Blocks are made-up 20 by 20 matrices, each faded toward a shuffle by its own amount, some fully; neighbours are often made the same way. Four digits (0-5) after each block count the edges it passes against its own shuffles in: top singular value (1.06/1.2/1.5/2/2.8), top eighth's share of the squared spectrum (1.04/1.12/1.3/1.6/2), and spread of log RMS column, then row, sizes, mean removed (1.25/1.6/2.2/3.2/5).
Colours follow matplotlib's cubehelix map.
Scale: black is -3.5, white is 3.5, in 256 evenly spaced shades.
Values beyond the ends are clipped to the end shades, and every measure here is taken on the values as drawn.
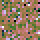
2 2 1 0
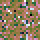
2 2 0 0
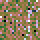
2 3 0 0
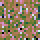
2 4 2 0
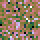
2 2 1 0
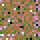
1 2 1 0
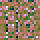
3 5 2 1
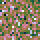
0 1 0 0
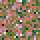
2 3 0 0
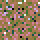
0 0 0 0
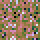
1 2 0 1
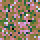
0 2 1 0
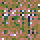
3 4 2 1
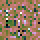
2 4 2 0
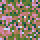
0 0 0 0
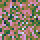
0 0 0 0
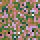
1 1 0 0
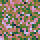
0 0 0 1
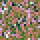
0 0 0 0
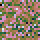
1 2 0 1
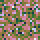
0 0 0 0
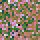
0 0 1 0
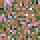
0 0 0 0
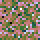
0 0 0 0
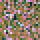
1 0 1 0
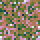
0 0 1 0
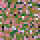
1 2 0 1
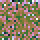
1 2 1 1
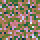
0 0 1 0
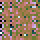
3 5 2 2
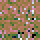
3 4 1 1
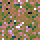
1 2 0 0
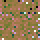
2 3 0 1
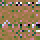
3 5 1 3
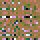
3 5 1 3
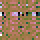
3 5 1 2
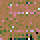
3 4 0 1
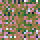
2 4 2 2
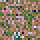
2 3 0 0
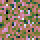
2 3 1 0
